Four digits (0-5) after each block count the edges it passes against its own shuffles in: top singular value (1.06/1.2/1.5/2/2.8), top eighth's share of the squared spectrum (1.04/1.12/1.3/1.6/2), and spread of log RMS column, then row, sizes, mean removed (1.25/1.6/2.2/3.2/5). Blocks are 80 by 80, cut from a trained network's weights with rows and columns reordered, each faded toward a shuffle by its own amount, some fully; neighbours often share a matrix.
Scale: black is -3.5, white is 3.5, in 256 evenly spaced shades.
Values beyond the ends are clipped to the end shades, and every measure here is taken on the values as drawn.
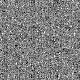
3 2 0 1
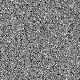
0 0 0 0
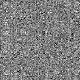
3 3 1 2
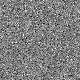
0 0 0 0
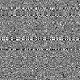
5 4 1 3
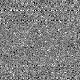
4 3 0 2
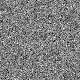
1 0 0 0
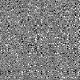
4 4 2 2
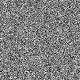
2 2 0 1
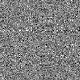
3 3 1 2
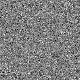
1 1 0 1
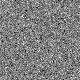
0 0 0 0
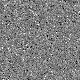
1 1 0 0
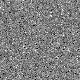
2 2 0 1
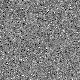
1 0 0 0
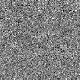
3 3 0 2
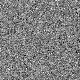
0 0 0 0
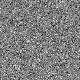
2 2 0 1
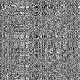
4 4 1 3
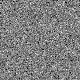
0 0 0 0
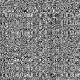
4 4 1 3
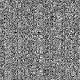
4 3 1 2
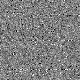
3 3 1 2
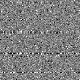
4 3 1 2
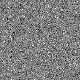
3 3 1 1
